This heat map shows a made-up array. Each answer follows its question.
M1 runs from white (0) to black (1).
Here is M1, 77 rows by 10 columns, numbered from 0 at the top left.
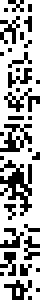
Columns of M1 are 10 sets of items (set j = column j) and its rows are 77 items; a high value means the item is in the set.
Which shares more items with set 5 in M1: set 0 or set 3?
set 3
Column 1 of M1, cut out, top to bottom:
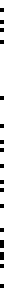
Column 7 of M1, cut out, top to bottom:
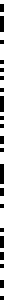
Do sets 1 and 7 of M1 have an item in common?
yes
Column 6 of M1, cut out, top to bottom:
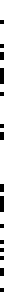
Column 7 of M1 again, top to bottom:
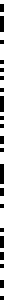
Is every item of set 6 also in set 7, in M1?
no
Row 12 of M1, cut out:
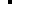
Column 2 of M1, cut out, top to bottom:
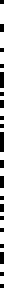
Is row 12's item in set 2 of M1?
yes
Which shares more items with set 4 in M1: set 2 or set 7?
set 7
